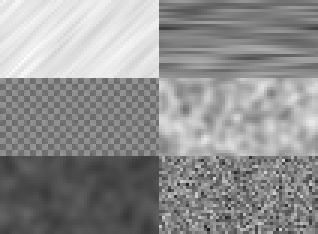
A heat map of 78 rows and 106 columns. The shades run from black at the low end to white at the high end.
It is made of 3 by 2 panels. Panel 1,1: very high, slanting up to the right, faint in contrast. Panel 1,2: middling, streaked across. Panel 2,1: middling, checkered. Panel 2,2: high, blotchy. Panel 3,1: low, blotchy, faint in contrast. Panel 3,2: middling, fine-grained, strong in contrast.
